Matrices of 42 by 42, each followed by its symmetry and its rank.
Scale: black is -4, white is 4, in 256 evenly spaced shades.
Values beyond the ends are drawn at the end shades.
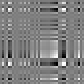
symmetric, rank one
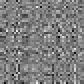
neither, rank five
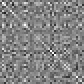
symmetric, rank five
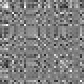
symmetric, rank three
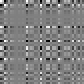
symmetric, rank one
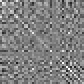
symmetric, rank five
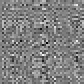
neither, rank five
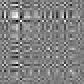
symmetric, rank three
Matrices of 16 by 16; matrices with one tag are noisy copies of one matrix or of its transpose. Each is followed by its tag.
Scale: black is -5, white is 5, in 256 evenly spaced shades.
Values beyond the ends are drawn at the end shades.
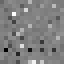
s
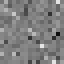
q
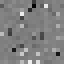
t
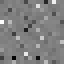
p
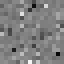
t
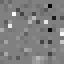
s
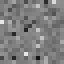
p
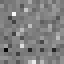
s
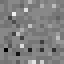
s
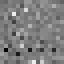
s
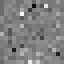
t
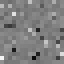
q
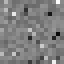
q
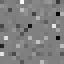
p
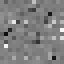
t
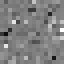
t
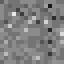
s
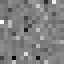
p
